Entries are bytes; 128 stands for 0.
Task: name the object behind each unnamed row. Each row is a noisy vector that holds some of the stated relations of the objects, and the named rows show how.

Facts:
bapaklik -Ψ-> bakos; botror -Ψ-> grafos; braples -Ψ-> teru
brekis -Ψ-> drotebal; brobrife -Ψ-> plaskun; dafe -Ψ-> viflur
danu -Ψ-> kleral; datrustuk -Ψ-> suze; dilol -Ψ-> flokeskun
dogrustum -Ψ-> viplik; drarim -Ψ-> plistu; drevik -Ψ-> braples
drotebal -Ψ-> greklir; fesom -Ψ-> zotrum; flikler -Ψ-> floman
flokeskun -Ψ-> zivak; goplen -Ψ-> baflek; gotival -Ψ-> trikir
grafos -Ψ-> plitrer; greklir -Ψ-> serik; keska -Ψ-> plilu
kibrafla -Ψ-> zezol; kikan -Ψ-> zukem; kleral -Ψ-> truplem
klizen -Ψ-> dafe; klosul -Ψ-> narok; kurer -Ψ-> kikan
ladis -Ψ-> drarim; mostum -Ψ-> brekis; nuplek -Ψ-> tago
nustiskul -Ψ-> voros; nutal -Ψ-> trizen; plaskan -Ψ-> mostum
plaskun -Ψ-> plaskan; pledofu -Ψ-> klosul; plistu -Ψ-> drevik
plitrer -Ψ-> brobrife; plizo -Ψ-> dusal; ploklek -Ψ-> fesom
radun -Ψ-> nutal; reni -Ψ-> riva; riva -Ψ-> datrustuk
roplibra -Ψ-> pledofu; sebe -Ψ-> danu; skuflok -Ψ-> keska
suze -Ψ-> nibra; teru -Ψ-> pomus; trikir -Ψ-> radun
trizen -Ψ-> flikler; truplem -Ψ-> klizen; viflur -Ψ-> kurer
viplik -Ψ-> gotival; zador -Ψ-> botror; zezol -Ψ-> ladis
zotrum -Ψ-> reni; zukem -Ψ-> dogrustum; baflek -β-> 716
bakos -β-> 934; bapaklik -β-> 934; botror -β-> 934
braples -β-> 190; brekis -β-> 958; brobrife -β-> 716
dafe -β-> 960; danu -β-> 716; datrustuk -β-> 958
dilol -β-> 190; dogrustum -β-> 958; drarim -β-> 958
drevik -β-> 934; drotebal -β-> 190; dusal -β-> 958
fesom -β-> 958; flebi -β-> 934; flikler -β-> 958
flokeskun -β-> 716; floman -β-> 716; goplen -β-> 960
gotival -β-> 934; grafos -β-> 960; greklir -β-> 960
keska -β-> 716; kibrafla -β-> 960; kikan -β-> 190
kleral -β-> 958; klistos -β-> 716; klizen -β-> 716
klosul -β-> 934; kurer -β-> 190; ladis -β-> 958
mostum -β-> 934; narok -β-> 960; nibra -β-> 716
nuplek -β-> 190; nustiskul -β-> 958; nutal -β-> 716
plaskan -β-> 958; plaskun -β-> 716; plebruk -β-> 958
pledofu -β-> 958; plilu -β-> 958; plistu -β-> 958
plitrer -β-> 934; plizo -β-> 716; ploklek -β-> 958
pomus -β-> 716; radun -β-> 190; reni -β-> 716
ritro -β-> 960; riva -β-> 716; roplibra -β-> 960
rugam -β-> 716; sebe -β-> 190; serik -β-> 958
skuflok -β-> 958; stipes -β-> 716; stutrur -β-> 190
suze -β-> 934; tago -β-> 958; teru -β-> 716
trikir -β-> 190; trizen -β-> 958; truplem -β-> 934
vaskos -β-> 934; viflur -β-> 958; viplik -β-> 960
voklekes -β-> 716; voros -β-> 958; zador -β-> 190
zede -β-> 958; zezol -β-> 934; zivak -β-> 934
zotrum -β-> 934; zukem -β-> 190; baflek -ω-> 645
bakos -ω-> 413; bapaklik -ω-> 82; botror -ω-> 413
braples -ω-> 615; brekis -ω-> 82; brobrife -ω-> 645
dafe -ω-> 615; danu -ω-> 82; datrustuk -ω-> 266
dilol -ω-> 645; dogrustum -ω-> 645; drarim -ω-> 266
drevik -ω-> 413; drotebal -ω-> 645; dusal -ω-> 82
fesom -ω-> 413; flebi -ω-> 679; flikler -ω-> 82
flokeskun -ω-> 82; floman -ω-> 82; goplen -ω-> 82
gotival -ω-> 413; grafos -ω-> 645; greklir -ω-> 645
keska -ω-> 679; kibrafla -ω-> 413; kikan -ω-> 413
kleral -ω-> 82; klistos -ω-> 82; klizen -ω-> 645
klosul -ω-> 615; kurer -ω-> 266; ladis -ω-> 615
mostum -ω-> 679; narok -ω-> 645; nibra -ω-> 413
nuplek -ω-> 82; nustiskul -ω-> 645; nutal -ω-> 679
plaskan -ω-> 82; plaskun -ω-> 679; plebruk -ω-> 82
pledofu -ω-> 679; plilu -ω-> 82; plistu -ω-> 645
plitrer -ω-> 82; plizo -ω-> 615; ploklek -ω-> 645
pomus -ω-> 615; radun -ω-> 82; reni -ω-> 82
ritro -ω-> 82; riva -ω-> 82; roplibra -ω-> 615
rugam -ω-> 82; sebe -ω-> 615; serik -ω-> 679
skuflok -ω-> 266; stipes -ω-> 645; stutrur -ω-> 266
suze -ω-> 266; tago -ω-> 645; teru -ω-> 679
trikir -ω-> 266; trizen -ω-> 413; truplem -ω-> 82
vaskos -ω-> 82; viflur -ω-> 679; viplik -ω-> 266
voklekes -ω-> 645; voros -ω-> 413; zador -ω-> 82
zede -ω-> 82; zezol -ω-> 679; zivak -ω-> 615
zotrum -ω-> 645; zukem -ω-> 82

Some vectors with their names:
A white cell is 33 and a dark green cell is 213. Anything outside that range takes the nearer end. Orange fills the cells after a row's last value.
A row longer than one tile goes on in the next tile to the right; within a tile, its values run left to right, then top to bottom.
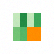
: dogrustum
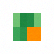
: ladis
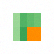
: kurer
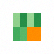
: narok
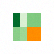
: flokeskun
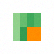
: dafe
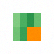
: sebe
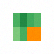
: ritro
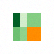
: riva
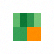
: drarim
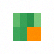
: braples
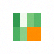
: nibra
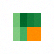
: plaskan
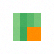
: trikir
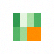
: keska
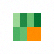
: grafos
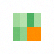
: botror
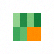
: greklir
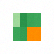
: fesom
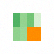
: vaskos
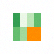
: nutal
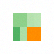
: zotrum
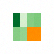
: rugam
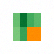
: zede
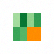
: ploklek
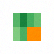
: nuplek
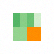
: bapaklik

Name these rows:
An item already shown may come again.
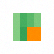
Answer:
trikir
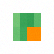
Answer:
stutrur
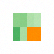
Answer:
zotrum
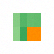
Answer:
viplik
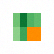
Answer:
kleral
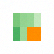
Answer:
zezol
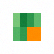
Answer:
datrustuk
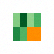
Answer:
plistu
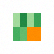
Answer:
dilol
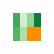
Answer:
brobrife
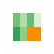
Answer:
drevik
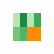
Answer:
dogrustum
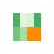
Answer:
klizen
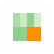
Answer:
gotival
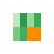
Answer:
viflur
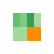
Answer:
plitrer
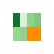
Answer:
danu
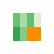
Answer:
drevik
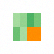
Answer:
mostum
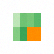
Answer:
kikan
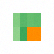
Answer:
viplik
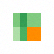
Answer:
zukem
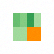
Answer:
plitrer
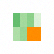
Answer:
truplem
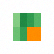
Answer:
skuflok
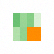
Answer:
truplem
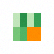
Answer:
dogrustum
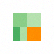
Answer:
zotrum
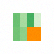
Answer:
suze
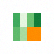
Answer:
plaskun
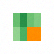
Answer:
radun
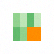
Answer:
bakos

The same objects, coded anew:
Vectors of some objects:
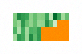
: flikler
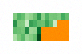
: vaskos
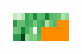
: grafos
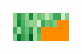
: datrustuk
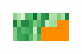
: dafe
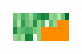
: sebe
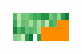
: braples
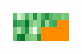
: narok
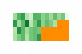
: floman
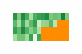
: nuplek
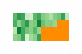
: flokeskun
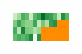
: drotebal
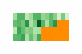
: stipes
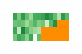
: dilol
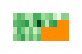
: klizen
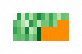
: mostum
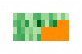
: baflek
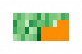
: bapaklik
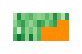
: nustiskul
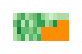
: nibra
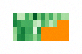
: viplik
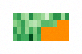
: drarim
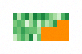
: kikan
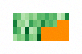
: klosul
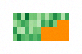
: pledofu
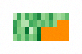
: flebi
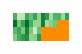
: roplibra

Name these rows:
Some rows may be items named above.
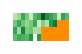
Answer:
drotebal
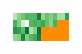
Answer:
botror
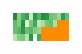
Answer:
zukem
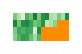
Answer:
dafe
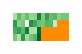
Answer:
plitrer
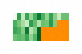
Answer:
mostum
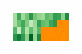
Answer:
plistu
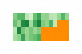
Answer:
danu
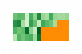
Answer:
suze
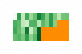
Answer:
mostum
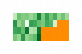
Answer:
plitrer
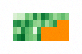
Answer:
greklir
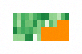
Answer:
sebe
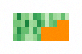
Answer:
keska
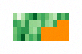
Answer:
kibrafla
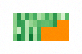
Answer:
dogrustum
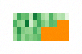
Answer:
nutal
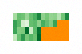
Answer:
bakos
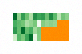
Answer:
trikir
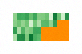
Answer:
trizen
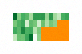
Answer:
kurer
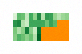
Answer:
zotrum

